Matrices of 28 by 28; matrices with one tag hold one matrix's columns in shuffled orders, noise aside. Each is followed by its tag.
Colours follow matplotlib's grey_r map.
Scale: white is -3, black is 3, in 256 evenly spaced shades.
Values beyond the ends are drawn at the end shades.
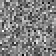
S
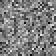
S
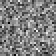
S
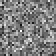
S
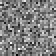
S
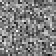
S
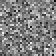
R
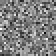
R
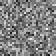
R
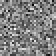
R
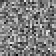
S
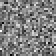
S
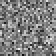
S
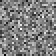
R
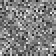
R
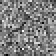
S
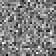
S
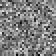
R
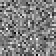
R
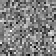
S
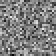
R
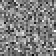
S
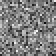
S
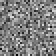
R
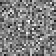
R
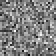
S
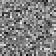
R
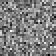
S
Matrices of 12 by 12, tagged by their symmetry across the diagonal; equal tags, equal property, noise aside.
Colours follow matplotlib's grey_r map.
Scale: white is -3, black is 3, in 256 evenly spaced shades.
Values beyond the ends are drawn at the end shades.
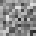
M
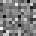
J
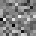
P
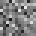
J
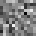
J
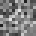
M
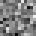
J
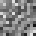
M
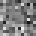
J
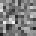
P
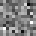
J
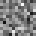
J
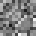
M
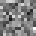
P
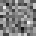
J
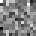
P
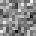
M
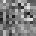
P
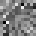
M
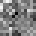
M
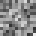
M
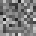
P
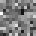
P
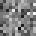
P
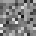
J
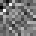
M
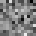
P
